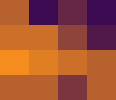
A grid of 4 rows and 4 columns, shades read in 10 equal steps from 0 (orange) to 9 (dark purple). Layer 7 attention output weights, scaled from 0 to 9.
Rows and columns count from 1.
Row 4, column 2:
3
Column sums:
8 15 20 23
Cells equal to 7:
1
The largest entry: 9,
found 2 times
